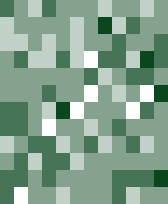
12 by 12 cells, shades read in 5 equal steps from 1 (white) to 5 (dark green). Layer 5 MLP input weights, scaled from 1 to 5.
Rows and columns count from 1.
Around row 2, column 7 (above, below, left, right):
3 3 2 5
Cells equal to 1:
7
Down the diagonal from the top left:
4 3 3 2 3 3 3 3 3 3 4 3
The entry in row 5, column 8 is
2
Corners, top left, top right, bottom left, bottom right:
4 3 4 3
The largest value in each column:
4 4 4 4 5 3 4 5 4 4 5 5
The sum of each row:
35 36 34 37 38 34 36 36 36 37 44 34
